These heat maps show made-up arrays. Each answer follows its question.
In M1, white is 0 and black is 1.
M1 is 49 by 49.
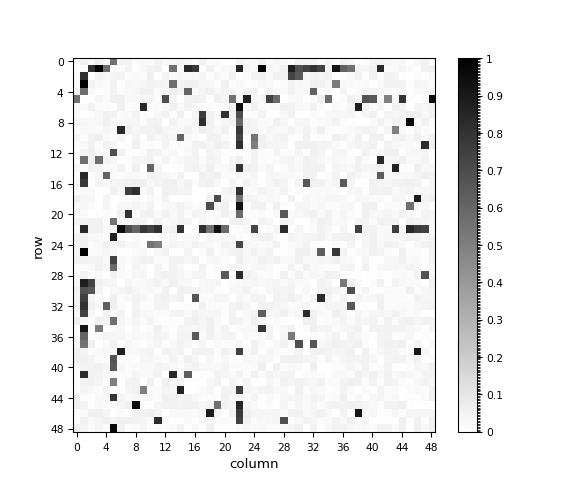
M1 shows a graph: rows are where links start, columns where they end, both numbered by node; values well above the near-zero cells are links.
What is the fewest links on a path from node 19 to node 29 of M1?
3
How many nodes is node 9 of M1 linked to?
3
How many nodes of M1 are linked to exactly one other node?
12
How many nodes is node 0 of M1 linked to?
1
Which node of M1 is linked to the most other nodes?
node 22
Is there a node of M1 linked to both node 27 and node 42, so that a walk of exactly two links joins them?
yes
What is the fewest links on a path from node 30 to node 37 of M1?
1
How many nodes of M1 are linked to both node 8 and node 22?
2
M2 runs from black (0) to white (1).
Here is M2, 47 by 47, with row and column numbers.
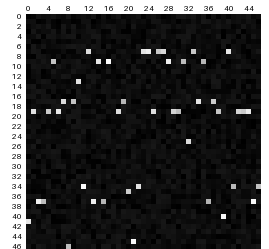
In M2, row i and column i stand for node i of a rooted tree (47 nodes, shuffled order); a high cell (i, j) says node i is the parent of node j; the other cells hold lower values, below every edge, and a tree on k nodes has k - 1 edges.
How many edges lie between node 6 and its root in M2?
2
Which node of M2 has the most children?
19
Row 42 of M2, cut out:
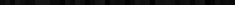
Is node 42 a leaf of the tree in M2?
yes
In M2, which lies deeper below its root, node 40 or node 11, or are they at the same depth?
the same depth
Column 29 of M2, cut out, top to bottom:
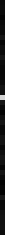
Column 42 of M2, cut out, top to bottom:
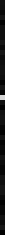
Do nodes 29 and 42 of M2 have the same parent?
yes
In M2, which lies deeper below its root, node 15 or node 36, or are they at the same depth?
the same depth
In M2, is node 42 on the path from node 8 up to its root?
no
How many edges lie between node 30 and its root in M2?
2
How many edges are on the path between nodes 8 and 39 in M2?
6
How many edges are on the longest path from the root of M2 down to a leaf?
3
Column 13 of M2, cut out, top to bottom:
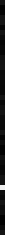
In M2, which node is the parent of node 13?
37
